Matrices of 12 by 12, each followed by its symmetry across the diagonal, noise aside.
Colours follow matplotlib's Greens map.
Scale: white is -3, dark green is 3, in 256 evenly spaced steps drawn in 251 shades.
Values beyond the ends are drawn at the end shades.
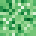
symmetric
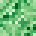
symmetric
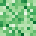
symmetric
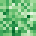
antisymmetric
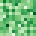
antisymmetric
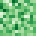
antisymmetric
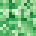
antisymmetric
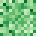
symmetric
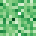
antisymmetric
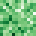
antisymmetric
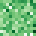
antisymmetric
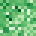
symmetric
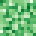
symmetric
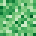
symmetric
